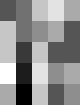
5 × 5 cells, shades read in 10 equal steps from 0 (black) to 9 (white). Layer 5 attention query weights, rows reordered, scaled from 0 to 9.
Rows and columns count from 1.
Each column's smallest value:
3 0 5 3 3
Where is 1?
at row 4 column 2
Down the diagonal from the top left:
3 4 7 5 5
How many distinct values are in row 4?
5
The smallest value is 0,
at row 5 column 2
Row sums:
28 25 22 29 21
